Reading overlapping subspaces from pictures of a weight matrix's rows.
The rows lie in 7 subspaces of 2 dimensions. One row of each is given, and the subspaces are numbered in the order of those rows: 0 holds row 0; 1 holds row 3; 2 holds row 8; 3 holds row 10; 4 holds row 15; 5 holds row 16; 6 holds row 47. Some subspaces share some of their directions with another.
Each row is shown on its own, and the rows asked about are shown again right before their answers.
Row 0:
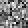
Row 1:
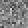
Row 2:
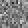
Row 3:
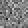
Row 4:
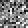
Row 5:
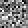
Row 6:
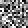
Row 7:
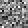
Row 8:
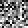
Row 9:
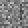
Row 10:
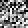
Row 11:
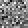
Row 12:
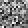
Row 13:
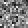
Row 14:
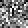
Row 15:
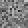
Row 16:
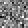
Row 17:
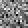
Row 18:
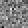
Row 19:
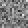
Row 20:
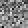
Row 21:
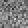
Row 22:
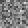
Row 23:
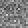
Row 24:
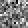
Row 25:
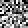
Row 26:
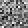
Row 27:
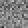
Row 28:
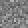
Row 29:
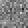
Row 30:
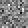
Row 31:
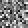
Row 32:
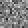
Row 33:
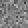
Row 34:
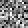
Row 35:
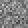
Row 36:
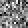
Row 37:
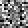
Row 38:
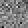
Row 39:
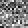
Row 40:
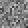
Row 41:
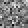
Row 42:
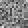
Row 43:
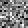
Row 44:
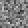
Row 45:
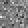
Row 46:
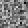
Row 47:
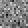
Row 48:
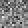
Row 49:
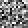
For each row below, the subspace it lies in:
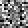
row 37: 2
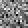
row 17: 6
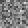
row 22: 2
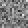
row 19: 4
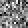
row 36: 0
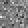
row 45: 5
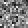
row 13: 5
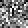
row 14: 4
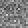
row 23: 6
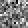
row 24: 0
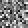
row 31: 6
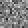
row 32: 1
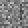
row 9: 2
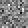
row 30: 3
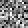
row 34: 5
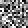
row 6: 3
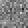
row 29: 3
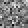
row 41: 5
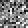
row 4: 3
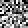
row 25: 0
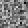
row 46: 2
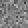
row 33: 1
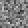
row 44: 2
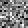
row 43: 5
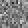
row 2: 0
